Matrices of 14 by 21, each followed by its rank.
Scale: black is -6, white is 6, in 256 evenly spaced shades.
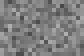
full rank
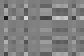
one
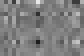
two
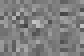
three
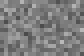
full rank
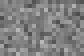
full rank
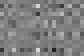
two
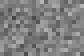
full rank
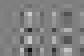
one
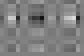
one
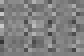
two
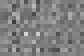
three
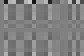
one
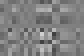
two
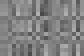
two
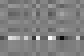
one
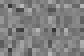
three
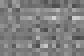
three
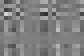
two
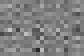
three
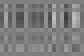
one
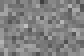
full rank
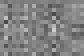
three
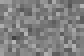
full rank
